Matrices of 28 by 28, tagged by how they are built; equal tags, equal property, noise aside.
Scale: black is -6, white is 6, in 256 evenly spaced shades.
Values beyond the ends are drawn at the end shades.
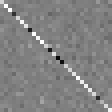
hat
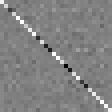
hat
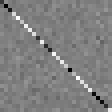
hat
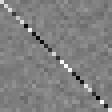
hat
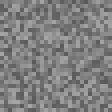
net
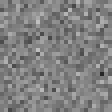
net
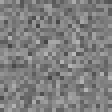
net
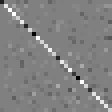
hat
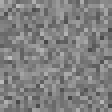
net
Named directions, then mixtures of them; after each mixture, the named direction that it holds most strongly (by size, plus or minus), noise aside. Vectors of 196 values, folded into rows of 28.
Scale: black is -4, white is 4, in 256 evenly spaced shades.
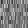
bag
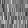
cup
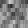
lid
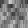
lid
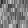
lid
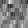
lid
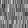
cup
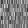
bag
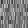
bag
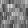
lid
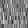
cup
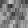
lid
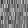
bag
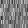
bag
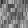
lid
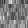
lid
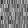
bag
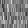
cup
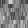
lid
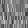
cup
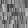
cup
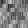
lid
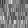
cup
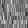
cup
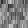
lid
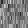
bag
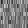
bag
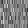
bag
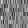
bag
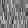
cup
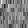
bag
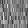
cup
